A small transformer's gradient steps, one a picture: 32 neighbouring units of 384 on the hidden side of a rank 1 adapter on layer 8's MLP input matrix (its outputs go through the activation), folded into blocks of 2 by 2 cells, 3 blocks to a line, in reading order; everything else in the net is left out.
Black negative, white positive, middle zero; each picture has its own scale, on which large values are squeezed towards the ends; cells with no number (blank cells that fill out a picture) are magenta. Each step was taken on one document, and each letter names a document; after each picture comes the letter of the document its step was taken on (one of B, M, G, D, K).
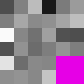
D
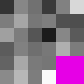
D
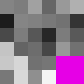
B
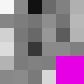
D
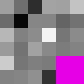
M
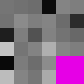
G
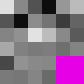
M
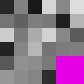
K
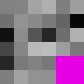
B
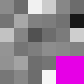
G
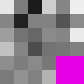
K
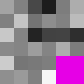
D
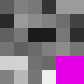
B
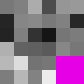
B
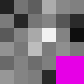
M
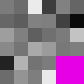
G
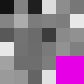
K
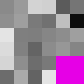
G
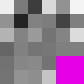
K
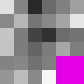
D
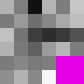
D
